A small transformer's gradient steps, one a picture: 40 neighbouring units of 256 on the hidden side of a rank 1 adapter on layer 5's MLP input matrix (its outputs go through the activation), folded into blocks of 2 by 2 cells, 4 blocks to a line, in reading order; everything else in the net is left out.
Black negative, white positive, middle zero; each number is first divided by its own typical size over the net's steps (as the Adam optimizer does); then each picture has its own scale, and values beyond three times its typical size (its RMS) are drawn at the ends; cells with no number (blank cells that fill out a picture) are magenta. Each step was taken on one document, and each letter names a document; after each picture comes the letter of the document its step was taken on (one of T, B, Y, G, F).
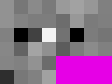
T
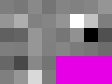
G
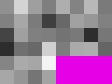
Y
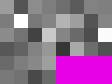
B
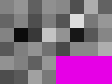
T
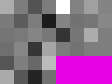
Y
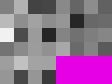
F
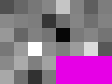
Y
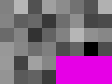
F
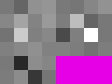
G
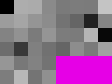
B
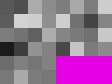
B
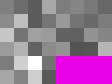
F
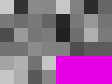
Y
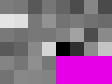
B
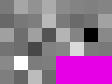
G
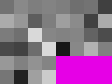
B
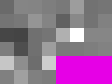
T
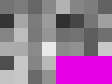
Y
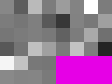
Y
